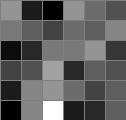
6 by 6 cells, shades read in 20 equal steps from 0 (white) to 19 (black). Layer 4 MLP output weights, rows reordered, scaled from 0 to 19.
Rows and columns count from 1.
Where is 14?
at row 2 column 3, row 4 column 1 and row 5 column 5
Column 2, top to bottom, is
17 12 16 13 9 9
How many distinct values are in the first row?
5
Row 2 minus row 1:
2 -5 -5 3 1 -4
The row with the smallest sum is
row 2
